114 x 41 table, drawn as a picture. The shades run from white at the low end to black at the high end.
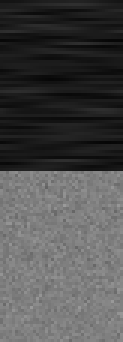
It is made of 2 by 1 panels. Panel 1,1: very high, streaked across, faint in contrast. Panel 2,1: middling, fine-grained, faint in contrast.
